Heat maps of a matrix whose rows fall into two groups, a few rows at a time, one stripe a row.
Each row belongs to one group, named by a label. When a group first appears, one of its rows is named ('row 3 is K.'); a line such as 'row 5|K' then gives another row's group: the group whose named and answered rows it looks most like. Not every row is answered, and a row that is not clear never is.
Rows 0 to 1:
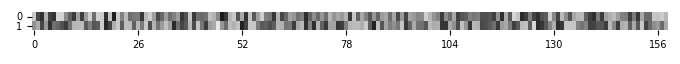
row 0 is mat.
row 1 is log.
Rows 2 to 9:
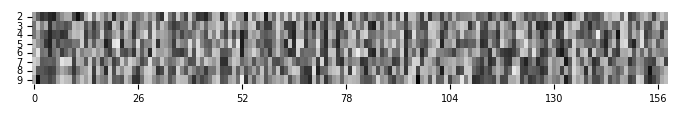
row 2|mat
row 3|log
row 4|log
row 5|log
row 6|log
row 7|mat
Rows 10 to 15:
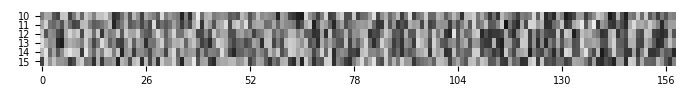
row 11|log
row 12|mat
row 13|mat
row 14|mat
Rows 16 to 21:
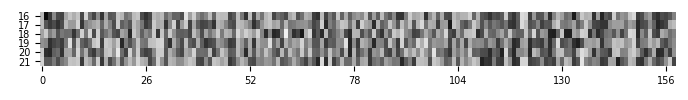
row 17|mat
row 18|log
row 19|mat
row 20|mat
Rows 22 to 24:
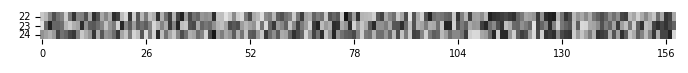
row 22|log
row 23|mat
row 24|log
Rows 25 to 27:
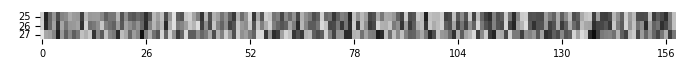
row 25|mat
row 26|mat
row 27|log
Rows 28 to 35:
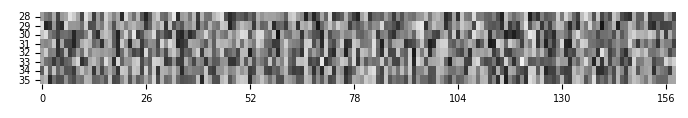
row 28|mat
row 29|mat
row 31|log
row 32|log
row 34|log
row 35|log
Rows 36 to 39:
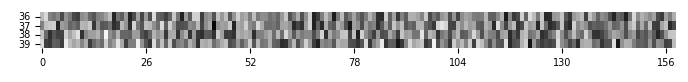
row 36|log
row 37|log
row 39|mat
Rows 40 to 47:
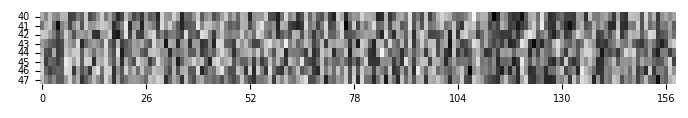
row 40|log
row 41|log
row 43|mat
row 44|mat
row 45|mat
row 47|mat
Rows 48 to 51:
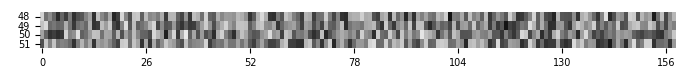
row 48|log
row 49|log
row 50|mat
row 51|log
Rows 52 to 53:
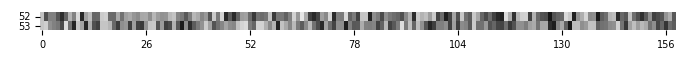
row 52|mat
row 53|log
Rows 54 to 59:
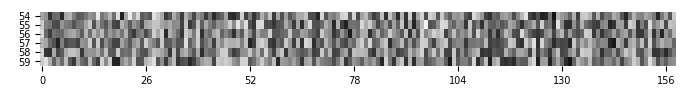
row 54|mat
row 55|log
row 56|mat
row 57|log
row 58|mat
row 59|log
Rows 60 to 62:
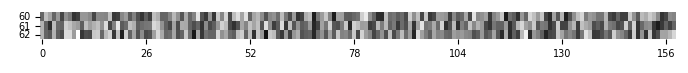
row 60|log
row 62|mat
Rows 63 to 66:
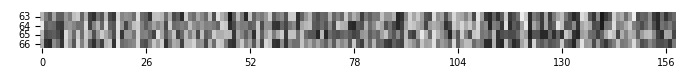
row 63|mat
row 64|mat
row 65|mat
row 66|mat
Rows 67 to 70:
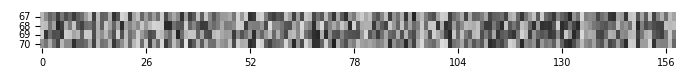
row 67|log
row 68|mat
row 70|log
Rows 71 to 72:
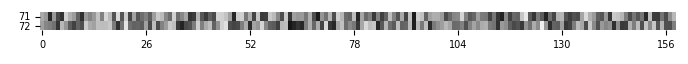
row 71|mat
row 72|log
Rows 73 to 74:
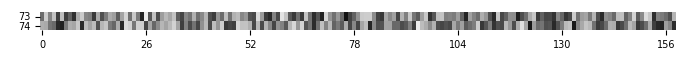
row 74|mat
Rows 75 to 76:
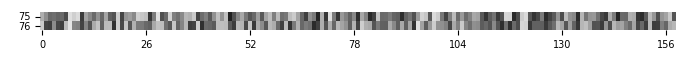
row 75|mat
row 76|mat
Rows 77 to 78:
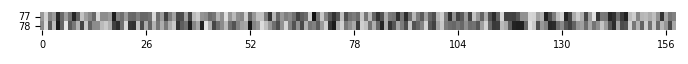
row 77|log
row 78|log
